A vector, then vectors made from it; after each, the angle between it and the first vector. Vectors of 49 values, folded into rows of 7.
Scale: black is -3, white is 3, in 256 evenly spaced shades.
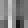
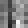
nearly opposite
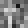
partly aligned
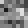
orthogonal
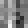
nearly parallel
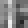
nearly parallel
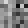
partly aligned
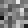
partly opposed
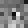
orthogonal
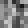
partly aligned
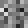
partly aligned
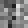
partly opposed
